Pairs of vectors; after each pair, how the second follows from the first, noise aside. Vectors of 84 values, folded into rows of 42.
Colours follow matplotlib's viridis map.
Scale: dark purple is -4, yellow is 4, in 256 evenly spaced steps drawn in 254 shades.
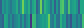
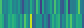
negated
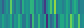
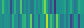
negated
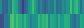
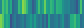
negated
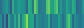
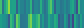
wrapped around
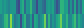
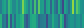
reversed
